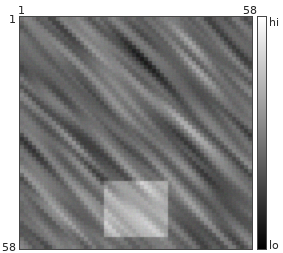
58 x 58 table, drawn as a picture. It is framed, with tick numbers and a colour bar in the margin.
In the bottom middle lies a patch that is higher than the rest. Streaks slant down to the right. The bottom middle is the ninth with the highest average.
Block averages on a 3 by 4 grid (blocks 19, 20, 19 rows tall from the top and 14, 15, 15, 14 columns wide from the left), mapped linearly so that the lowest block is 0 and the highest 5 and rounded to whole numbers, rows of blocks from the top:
1 2 1 1 | 1 1 1 1 | 2 5 5 0
